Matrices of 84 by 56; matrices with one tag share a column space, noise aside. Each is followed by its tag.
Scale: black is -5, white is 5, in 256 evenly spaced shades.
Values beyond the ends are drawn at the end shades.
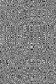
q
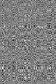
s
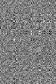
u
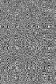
s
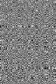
s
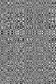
u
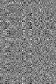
u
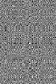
q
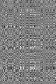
s
